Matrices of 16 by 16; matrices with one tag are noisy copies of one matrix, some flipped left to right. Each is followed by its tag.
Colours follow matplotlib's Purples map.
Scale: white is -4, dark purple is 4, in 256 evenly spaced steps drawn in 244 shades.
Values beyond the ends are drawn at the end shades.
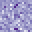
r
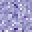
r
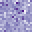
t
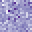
t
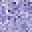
t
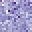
t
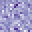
r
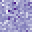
t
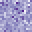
t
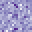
r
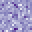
r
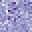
t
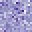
t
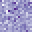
t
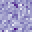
r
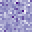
t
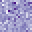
t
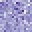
t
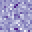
r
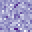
r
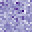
t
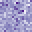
t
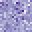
t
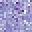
t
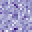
r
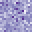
t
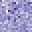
t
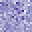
t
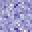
r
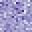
t
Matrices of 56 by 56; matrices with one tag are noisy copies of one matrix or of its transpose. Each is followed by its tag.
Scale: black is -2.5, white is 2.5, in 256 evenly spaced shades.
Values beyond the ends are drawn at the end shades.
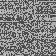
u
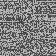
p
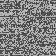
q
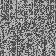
q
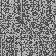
u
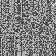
u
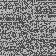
p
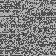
q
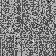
u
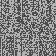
u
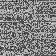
u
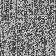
q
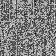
q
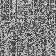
q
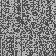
u
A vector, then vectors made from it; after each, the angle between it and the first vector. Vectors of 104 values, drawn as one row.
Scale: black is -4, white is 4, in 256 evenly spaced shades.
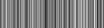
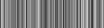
partly aligned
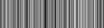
nearly parallel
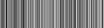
partly opposed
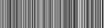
orthogonal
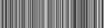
nearly opposite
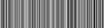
partly opposed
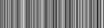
partly aligned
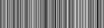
nearly parallel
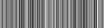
nearly opposite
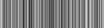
orthogonal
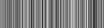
orthogonal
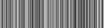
nearly opposite
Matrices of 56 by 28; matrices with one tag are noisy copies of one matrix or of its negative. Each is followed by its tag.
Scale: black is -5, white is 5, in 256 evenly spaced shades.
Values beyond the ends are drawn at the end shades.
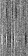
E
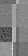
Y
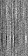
E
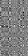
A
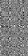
A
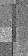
Y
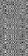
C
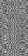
C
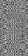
C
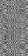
C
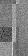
Y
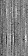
E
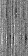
E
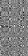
A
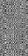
C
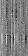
E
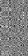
A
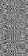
C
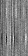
E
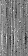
E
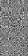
A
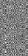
C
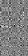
A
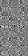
A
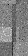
Y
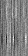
E
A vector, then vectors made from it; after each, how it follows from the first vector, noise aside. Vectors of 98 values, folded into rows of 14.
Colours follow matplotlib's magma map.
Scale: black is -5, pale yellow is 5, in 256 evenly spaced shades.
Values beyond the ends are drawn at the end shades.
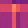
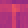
shrunk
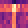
scaled up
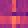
wrapped around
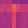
shrunk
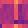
wrapped around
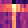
scaled up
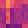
wrapped around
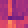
wrapped around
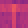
shrunk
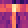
scaled up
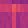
shrunk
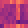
wrapped around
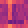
wrapped around
